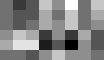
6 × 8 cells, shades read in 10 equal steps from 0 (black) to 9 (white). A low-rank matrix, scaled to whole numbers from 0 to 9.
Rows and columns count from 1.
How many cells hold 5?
9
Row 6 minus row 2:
0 1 0 -1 3 -2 1 -2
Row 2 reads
4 3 3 6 4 7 4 6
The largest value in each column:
6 8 8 7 7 9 6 7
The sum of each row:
41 37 38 36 34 37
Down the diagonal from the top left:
4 3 4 2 3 5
